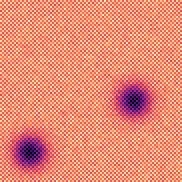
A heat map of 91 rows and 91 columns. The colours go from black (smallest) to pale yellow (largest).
Slope: none. Dips: two. Odd rows or columns: none.
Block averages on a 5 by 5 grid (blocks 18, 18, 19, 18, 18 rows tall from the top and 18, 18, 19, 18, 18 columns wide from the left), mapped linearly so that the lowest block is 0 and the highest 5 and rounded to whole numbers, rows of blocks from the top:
55555 | 55555 | 55504 | 34545 | 13555
